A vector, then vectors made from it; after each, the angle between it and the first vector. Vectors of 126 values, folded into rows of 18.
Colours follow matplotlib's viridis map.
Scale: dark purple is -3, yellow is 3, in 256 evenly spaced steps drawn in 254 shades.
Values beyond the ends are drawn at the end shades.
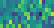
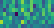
partly aligned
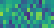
nearly opposite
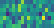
partly aligned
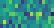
nearly opposite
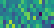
nearly parallel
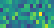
partly opposed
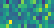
partly aligned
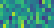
partly opposed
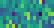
nearly parallel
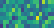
partly opposed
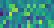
orthogonal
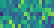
nearly parallel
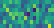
partly opposed
